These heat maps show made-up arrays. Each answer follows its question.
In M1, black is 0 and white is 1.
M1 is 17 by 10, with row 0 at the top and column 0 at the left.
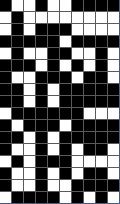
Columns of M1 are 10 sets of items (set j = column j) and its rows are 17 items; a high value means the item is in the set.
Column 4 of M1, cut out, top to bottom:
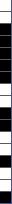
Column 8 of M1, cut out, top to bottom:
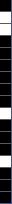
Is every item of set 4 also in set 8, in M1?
no
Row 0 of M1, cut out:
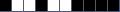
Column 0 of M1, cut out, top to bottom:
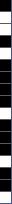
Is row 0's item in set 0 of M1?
no
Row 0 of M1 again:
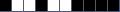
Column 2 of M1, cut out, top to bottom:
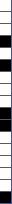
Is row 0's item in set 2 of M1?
yes
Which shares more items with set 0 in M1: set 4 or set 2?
set 2
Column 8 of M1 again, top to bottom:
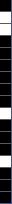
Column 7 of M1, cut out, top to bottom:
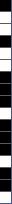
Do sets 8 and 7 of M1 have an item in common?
yes
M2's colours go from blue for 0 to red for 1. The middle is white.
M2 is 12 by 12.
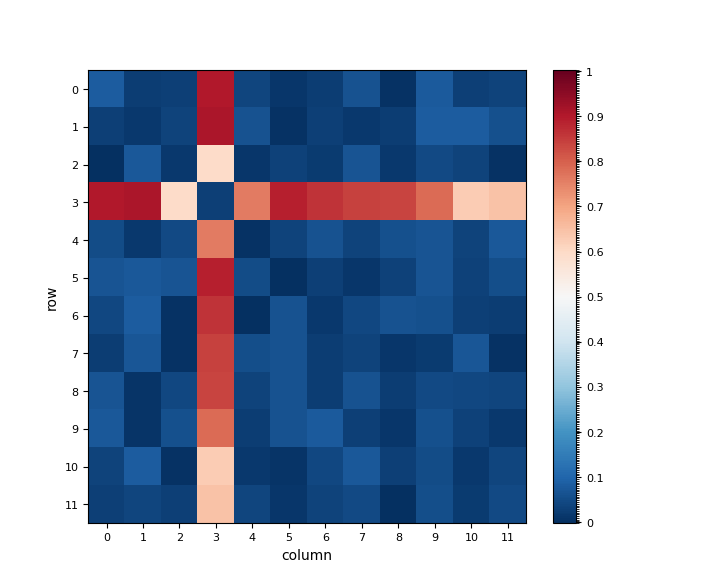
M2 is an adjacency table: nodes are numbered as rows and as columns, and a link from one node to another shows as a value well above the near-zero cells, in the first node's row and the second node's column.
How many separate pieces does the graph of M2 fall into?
1
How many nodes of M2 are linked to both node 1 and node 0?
1
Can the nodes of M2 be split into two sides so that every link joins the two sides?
yes
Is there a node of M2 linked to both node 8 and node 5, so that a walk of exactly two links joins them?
yes
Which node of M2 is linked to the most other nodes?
node 3
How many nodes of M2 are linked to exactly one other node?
11
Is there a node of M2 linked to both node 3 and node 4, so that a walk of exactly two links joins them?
no
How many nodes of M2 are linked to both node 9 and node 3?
0
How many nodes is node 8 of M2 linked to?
1
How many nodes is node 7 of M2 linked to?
1
